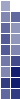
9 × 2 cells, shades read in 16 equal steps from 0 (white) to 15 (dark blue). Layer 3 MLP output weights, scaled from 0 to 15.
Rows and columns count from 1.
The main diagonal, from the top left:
6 10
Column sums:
86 87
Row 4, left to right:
11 7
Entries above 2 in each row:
1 2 2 2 2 2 2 2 2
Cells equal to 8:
3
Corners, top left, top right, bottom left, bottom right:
6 0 10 13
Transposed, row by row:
6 8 10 11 11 9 8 13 10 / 0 10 7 7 8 12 15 15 13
